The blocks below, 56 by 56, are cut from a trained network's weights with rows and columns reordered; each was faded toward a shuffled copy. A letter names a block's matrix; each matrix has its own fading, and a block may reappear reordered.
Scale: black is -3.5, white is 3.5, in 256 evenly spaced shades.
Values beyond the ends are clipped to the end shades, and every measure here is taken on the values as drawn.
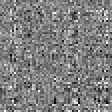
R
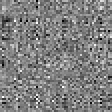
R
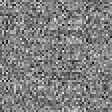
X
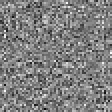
X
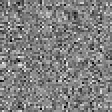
R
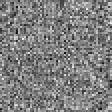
X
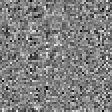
R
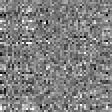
R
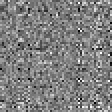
R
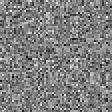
X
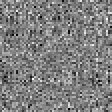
R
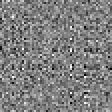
R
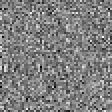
X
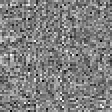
X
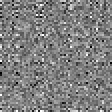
R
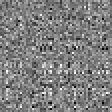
R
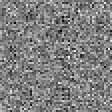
X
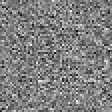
X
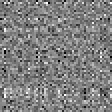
R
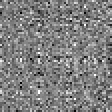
R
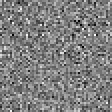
X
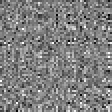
R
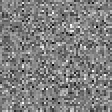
R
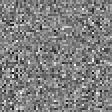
R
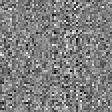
R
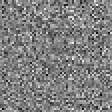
X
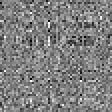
R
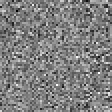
X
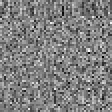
X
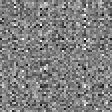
R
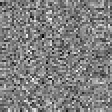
X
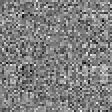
X
